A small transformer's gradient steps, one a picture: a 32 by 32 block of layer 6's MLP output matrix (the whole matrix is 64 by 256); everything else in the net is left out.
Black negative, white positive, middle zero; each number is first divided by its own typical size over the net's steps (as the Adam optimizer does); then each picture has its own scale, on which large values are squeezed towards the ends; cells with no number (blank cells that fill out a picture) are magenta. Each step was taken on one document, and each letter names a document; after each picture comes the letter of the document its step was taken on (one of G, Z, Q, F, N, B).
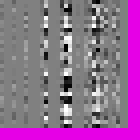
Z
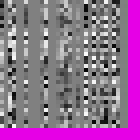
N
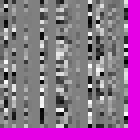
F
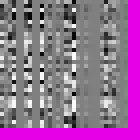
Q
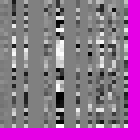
F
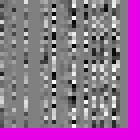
N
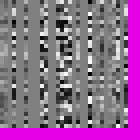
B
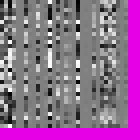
Q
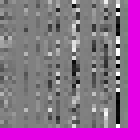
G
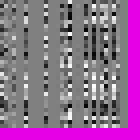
N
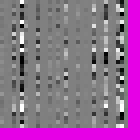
G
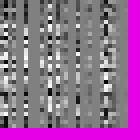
Q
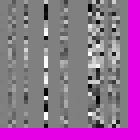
Z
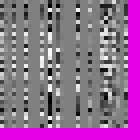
Q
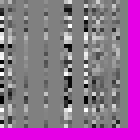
Z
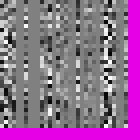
Q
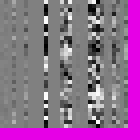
Z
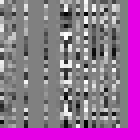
N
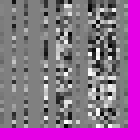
Z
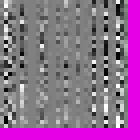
G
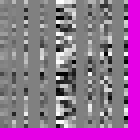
B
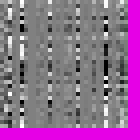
G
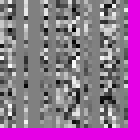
Q
